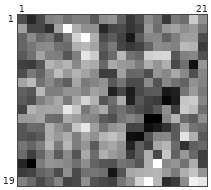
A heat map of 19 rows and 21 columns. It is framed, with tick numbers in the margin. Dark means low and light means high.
No seam splits the table. No single row or column stands out from its neighbours. No overall slope runs across the table. On average the colour sits 50% of the way up the scale.
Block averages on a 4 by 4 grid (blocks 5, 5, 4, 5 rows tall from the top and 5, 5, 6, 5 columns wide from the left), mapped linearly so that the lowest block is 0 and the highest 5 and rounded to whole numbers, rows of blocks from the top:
2 4 1 3 | 3 4 1 2 | 3 5 0 3 | 1 2 3 3
